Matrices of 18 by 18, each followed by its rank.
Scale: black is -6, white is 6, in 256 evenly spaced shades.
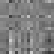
two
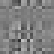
two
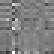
two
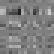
two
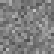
full rank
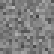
full rank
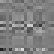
two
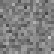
full rank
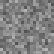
full rank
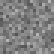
full rank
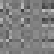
two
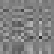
two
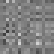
two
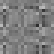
two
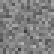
full rank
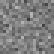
full rank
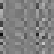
two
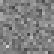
full rank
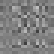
two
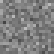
full rank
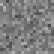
full rank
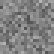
full rank
